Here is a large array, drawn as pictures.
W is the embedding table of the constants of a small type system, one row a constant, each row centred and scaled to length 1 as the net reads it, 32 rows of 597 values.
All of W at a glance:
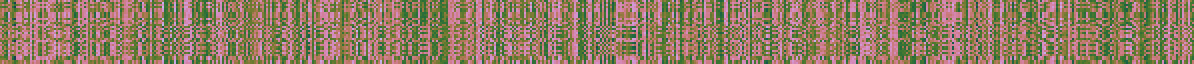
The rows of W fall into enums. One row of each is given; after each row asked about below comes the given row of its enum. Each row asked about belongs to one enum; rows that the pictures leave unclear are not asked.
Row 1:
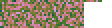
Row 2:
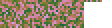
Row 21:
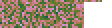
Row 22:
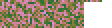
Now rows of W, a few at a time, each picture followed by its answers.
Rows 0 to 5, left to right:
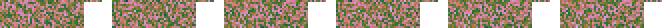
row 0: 22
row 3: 1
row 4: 2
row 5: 2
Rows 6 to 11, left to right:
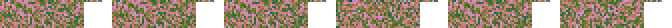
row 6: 22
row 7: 22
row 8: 22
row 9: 1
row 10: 22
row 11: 2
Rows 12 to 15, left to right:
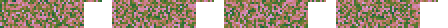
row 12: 1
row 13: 21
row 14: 2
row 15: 21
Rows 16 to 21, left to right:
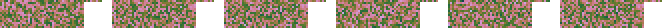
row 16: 22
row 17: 21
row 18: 21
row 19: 2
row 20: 1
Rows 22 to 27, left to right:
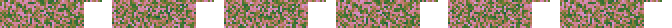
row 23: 21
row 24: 21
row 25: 22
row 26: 21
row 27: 22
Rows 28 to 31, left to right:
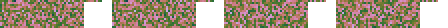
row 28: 1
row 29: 1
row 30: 2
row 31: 2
